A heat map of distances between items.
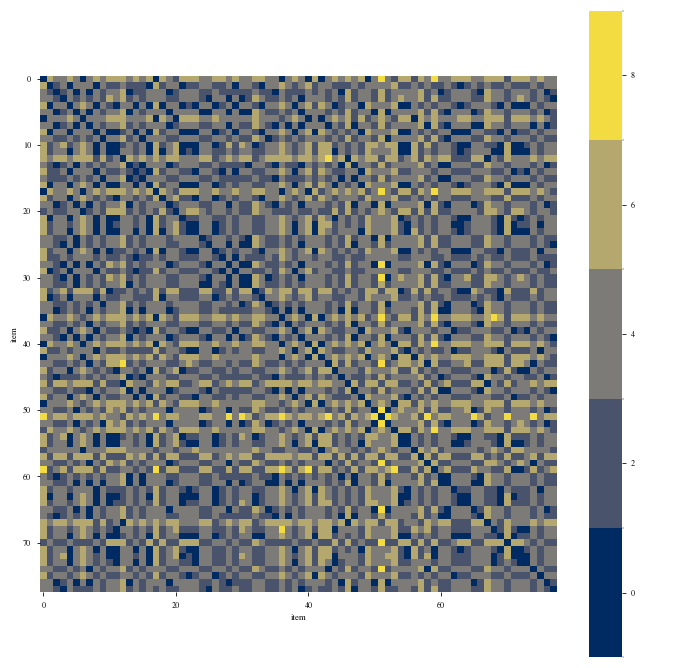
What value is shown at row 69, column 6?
6
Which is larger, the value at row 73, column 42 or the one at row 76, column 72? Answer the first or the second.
the first
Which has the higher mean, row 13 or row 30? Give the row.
30
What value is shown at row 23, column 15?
4
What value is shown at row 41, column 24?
4
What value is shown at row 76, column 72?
4
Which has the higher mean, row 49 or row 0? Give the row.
0
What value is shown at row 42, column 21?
6
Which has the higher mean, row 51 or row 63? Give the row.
51
